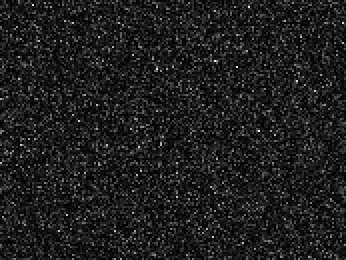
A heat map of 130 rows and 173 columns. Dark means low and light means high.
Most values sit low, with a long tail of high ones. There is no seam. On average the colour sits 10% of the way up the scale. No row or column stands out. Neither half mirrors the other. The grain is fine, like static.
